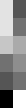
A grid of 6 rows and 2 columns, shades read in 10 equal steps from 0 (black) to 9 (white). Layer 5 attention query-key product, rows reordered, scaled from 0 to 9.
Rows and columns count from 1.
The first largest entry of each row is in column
1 1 1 2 2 2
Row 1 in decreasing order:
8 3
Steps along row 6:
up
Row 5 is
3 4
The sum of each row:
11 12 13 9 7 9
